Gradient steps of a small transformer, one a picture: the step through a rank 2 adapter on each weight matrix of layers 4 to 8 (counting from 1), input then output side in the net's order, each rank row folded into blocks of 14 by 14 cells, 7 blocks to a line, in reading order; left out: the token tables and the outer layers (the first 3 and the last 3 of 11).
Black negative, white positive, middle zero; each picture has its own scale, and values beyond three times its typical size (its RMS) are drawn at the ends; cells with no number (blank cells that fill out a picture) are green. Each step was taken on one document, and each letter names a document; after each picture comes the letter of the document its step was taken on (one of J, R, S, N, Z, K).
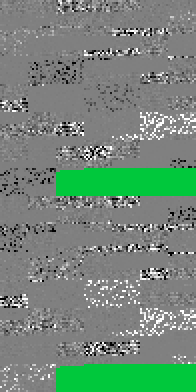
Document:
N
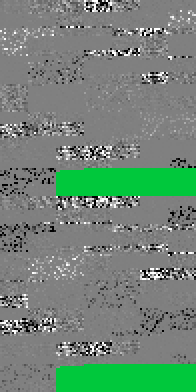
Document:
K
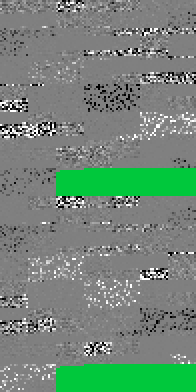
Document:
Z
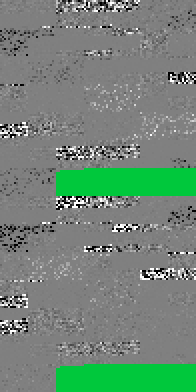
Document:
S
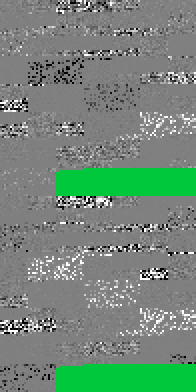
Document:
N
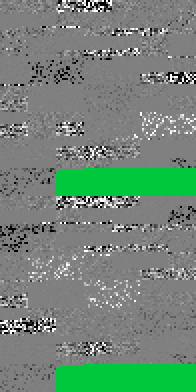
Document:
S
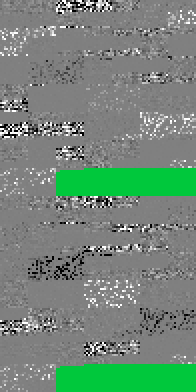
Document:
N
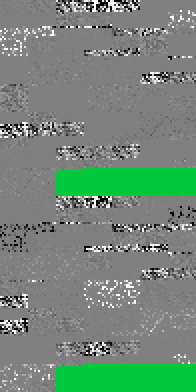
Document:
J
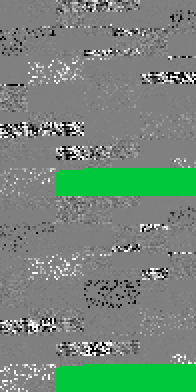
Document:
K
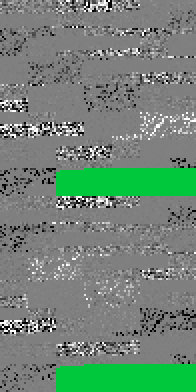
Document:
Z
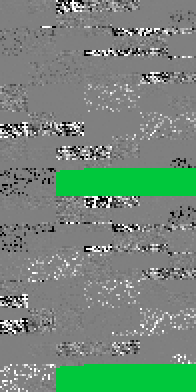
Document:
J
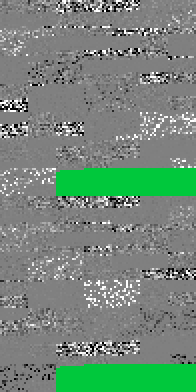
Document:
Z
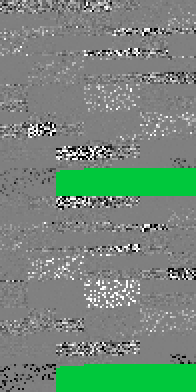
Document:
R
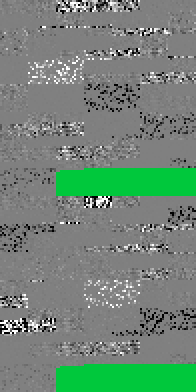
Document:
K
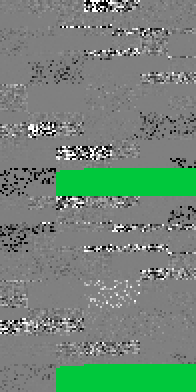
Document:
S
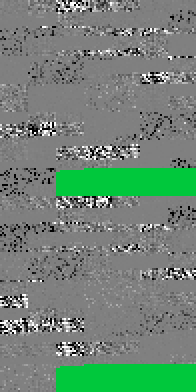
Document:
K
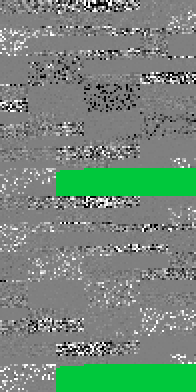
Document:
R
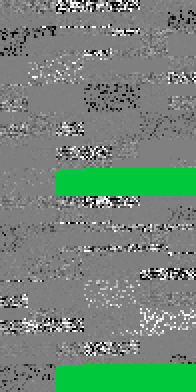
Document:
N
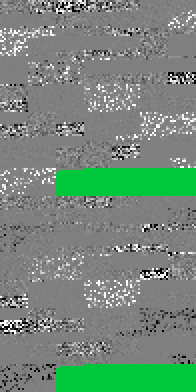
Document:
Z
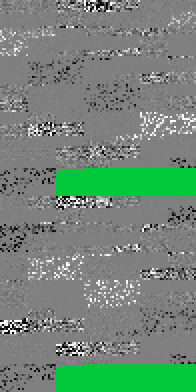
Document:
R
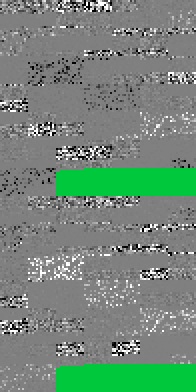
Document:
R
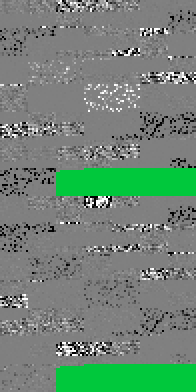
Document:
K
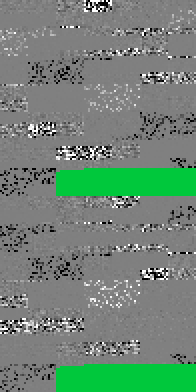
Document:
S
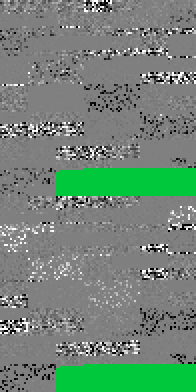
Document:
S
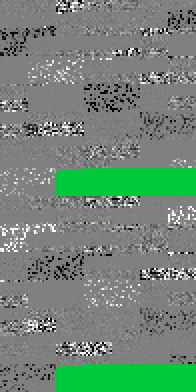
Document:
N
